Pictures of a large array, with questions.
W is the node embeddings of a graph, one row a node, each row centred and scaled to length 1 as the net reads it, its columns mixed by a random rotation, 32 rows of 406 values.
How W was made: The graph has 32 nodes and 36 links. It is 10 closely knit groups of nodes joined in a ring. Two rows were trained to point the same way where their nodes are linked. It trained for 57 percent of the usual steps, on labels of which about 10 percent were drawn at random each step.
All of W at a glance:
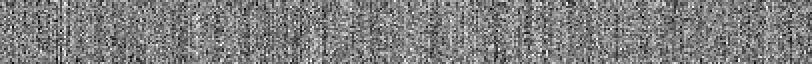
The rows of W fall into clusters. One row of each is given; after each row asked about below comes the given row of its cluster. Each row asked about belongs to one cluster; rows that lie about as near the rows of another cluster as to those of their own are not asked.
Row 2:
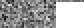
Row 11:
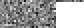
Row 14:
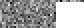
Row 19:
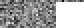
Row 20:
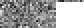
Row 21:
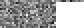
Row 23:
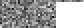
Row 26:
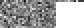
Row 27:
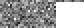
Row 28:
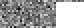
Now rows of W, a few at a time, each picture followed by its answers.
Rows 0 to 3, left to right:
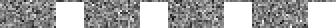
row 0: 11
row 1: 2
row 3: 23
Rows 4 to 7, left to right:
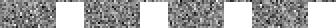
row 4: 21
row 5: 14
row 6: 20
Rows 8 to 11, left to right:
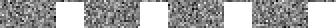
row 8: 11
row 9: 26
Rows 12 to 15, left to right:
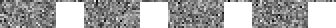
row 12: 26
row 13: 20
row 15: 28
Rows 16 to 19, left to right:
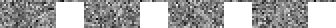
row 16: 20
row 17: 21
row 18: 27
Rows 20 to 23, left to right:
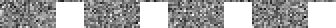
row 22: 19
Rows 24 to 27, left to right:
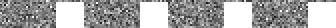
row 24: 28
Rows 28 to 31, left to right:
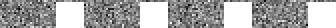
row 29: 23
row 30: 23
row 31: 19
